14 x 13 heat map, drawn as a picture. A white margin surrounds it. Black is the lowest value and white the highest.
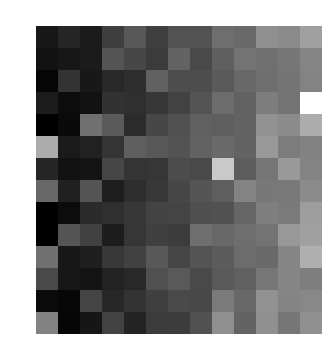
Stripes: none. Odd rows or columns: none. Average level on the scale: 30%. Slope: up to the right.
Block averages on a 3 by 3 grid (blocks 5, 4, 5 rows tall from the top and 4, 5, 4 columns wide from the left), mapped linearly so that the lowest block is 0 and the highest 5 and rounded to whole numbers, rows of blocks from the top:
025 | 125 | 025
